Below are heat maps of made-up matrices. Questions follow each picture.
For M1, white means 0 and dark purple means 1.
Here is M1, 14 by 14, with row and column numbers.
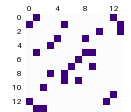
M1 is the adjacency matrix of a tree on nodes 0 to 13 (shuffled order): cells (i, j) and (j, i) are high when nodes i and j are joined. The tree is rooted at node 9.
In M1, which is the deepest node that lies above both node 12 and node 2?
1
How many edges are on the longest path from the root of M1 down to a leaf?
5
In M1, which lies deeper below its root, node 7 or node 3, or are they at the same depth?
node 3
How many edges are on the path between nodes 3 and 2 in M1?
5
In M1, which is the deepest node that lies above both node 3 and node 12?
5
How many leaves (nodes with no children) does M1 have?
4
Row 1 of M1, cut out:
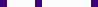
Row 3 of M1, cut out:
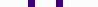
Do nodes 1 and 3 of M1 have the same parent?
no
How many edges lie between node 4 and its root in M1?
4
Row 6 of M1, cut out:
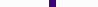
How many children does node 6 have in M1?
0
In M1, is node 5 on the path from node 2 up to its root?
yes
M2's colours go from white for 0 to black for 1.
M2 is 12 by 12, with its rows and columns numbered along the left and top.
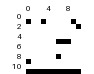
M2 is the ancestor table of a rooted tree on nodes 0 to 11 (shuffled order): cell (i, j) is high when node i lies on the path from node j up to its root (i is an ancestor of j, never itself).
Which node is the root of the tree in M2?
11
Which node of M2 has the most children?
11
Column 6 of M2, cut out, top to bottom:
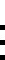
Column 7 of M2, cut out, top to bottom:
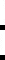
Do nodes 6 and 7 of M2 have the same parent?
no
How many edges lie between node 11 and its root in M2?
0
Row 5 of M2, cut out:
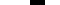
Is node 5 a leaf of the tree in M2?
no
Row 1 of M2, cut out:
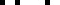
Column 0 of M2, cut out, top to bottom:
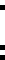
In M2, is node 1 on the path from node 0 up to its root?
yes
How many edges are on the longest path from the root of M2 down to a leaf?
3
